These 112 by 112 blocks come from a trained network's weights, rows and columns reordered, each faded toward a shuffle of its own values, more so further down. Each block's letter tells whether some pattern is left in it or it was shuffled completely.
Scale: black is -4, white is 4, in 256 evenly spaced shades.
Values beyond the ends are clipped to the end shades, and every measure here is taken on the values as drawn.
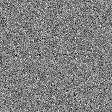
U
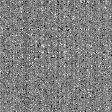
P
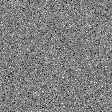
U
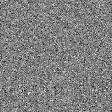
P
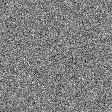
U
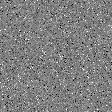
U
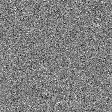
U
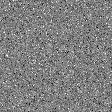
U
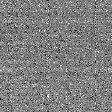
P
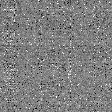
P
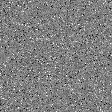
U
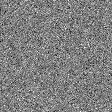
U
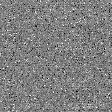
P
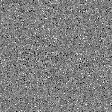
P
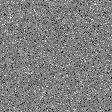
U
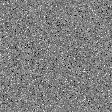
U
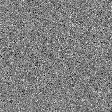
P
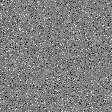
U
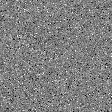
U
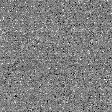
P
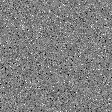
U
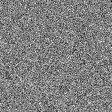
U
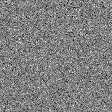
P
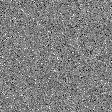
U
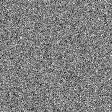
P
